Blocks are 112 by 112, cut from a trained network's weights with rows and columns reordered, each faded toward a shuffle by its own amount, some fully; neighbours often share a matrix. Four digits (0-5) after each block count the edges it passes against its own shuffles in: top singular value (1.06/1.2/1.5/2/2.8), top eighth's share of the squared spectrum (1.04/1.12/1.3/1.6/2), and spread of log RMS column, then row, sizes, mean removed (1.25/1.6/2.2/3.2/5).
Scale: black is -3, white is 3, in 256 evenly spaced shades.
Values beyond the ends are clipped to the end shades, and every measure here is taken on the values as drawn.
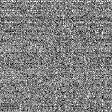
4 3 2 2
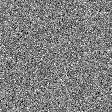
0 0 0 0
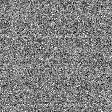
2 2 0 0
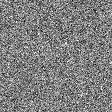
0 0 0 0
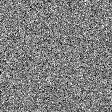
1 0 0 0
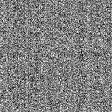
3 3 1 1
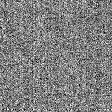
3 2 0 1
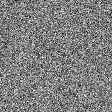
0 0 0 0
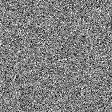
2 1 0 0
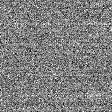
3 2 0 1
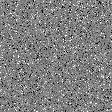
0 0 0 0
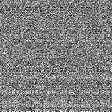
4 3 1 2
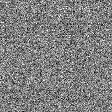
2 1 0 0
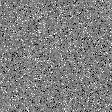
0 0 0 0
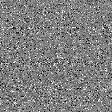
3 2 0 2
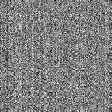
4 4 1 1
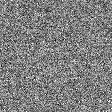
1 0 0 0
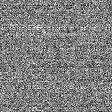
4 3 0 2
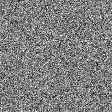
1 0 0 0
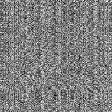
4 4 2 2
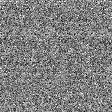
2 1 0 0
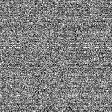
3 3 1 1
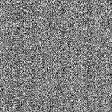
4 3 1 1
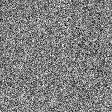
1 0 0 0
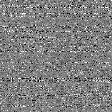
3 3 0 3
